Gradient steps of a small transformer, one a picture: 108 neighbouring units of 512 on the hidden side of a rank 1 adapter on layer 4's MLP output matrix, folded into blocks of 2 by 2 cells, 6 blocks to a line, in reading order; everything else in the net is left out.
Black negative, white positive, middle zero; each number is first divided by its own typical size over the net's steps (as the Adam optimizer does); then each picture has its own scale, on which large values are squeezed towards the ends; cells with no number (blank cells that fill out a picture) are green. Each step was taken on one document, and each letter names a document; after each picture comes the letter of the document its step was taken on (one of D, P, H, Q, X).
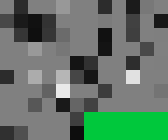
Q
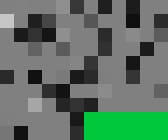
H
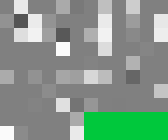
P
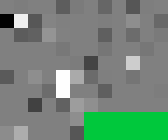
Q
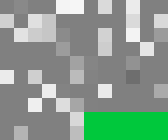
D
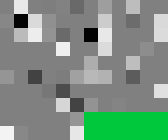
P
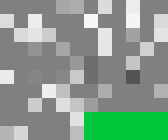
H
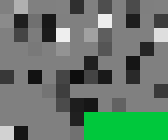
P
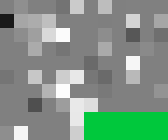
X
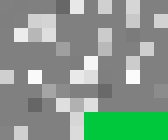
X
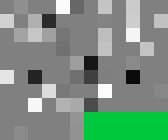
D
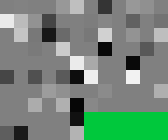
H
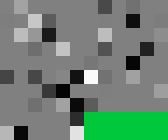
X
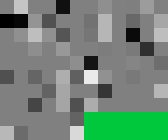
Q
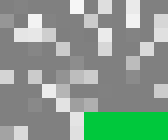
H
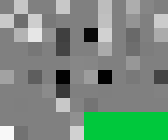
Q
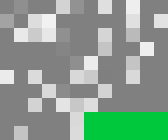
D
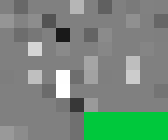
X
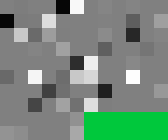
X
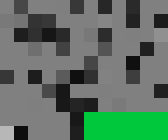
P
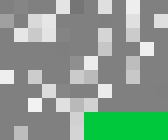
D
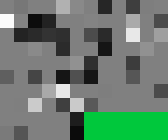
H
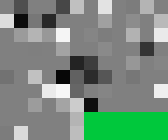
Q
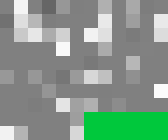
P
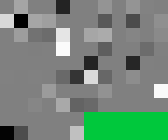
Q
